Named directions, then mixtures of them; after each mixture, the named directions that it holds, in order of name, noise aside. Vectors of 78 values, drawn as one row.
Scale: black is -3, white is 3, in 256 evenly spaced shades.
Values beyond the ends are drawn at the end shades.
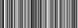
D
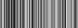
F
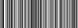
D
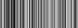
F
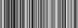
F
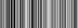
D, F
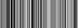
D, F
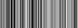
D, F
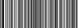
D, F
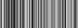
F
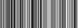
D, F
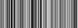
D, F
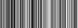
D, F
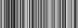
F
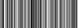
D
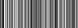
D, F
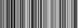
D, F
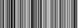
D, F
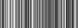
F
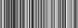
F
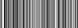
D, F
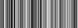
D, F
